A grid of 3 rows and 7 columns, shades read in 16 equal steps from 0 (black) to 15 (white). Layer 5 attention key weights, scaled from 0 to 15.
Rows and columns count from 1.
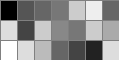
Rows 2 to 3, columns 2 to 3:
4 12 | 13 11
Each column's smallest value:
0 4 6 6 4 2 6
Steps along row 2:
down up down down up down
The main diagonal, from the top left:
0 4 11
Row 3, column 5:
4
